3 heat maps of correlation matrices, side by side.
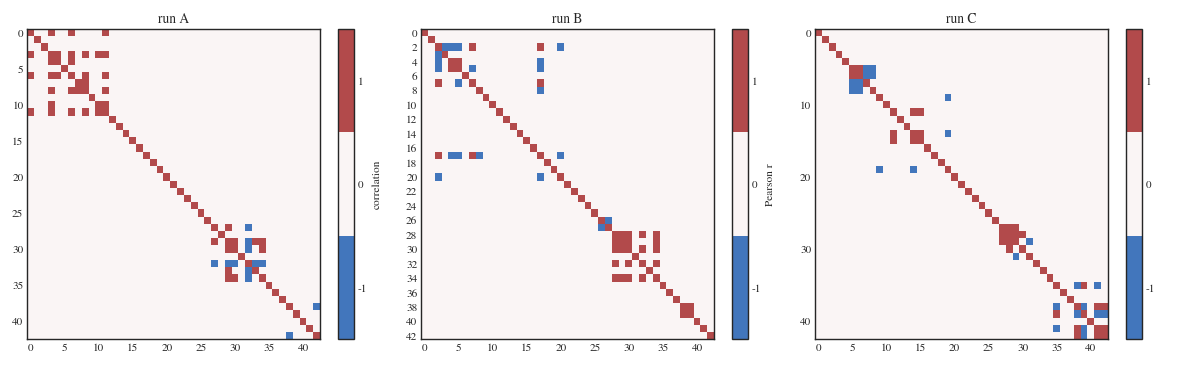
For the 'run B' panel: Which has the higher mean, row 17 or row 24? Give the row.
24
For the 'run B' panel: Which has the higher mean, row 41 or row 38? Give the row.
38
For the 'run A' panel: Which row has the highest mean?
3
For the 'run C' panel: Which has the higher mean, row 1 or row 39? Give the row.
1
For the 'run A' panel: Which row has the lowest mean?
32
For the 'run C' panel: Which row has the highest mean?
28
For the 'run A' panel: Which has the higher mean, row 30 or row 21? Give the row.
30
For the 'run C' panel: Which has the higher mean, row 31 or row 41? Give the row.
41
